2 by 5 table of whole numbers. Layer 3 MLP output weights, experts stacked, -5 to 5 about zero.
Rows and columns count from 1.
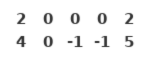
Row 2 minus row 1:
2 0 -1 -1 3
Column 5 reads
2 5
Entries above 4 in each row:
0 1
